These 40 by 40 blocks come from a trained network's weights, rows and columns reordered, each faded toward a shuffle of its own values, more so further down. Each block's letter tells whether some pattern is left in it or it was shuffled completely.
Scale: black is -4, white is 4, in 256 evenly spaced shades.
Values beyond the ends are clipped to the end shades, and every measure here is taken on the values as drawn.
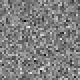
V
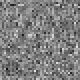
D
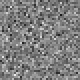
V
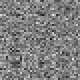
D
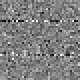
D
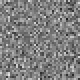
D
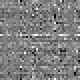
D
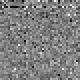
D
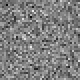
V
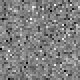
V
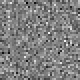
V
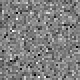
V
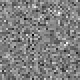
V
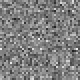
D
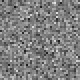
V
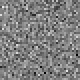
V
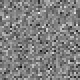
D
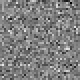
D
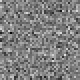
D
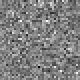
D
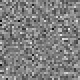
D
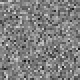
V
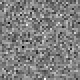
V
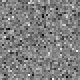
V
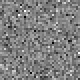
V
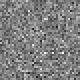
D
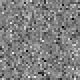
V
